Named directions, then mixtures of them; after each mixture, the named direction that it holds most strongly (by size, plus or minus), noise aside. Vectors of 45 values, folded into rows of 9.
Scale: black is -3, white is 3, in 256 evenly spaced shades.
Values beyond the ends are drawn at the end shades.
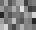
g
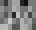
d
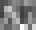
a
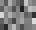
g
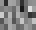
g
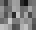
d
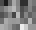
d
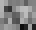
a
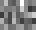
g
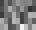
a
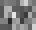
a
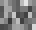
d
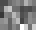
a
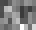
a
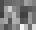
a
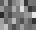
g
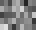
g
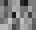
d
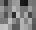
d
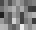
g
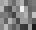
a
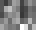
a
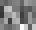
a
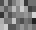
g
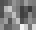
a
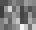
a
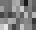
g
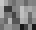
a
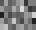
g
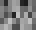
d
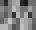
d
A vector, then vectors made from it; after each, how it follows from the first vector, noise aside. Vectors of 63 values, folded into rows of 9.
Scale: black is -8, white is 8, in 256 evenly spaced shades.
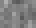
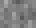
copied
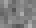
reversed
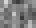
scaled up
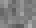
reversed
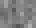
reversed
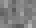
reversed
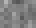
copied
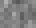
copied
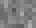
reversed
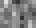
scaled up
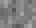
reversed
